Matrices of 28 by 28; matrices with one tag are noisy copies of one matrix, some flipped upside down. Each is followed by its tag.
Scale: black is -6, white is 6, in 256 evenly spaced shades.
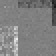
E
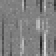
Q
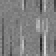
Q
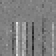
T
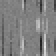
Q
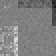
E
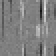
Q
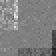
E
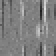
Q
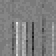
T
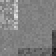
E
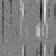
Q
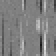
Q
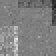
E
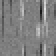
Q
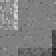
E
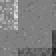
E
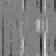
Q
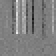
T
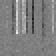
T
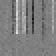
T
